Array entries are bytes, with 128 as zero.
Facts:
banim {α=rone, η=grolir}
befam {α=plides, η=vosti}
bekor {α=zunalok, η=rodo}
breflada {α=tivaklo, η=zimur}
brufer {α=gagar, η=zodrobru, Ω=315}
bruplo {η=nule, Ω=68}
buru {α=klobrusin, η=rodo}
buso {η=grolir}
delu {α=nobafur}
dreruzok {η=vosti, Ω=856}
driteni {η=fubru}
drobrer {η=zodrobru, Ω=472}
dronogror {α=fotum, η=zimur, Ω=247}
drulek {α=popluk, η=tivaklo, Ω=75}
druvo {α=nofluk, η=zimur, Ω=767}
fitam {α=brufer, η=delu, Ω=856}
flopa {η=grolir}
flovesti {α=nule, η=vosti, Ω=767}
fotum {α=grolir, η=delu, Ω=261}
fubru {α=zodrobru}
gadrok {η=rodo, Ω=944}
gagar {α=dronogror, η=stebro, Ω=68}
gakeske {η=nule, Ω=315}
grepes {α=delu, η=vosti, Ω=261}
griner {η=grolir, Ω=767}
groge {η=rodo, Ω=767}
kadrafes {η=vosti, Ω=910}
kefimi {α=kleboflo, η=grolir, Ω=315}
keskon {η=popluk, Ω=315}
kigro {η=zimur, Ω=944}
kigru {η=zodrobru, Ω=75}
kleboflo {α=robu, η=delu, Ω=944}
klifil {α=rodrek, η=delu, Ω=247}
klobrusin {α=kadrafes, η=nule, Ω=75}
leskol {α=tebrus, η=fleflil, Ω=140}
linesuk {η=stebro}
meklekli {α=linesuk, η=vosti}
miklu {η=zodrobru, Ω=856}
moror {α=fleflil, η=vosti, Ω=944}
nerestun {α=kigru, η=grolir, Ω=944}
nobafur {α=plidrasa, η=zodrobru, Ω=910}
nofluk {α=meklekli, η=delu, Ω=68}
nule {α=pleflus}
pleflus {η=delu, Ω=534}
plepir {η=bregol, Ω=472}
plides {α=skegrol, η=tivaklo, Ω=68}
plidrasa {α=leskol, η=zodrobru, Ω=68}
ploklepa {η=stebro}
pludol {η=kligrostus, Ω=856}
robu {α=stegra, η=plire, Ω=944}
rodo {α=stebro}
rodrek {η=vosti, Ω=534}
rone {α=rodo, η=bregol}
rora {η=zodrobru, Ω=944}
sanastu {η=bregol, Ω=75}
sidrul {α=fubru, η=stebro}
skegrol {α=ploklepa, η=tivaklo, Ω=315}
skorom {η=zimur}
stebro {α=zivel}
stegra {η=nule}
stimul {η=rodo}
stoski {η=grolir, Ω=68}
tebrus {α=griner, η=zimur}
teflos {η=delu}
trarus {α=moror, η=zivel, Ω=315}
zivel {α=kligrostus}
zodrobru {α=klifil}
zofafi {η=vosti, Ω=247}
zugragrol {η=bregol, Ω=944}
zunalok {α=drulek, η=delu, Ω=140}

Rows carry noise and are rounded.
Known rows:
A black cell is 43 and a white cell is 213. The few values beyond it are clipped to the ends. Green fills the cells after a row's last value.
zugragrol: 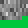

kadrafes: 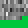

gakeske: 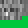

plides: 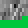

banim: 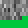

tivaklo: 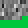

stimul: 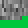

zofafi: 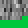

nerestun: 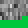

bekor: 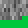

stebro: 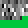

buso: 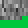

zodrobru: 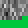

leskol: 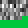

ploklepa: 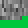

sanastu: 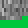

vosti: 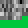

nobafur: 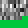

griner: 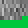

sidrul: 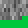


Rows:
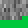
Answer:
breflada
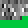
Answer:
zivel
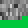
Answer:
robu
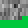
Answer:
druvo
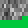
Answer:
fubru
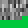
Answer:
tebrus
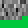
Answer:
grolir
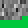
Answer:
zimur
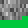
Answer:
rora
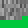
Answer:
bruplo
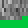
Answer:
kigru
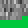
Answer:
dreruzok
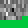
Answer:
pleflus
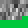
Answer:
nofluk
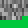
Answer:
teflos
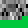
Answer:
dronogror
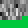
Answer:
kleboflo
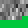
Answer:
fitam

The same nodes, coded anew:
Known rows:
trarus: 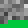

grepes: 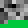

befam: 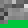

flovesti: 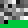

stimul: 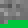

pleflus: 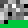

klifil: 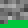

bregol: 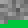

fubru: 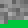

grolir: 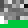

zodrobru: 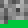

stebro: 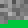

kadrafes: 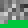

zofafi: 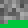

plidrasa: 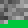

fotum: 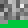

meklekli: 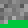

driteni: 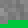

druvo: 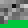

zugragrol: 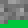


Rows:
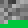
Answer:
kigru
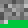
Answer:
leskol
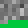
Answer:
moror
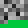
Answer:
delu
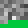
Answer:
rodrek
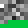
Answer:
banim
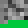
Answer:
nobafur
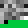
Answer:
nule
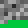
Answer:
nerestun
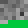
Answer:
stoski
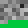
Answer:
vosti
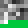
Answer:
griner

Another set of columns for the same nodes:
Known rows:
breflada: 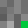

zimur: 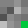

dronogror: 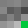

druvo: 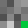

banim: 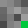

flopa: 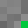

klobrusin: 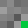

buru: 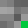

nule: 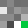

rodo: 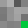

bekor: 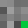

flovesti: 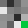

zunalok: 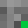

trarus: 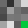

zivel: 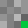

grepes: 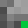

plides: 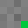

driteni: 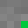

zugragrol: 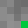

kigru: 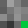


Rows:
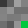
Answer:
brufer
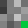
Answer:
zodrobru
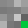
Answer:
kligrostus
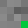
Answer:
klifil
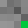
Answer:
zofafi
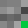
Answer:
fotum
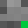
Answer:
plidrasa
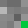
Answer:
gagar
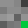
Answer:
nerestun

